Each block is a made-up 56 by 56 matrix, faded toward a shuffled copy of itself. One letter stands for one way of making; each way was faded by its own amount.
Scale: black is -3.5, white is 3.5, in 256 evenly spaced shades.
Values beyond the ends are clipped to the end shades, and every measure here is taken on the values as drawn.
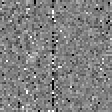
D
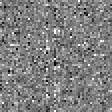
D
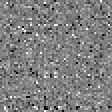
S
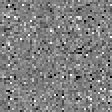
S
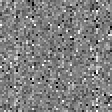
D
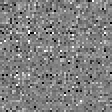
S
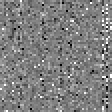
D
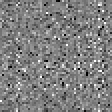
S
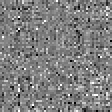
S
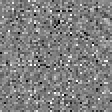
S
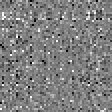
S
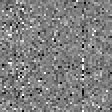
D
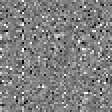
S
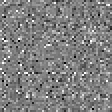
S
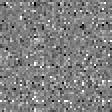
S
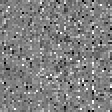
D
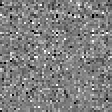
S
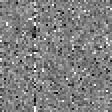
D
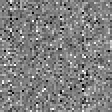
D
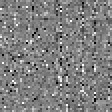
D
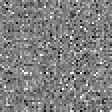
S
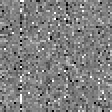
D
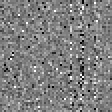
D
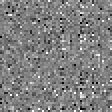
S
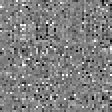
S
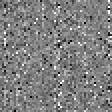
D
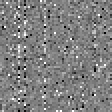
D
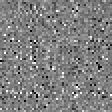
S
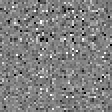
S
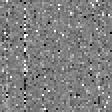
D
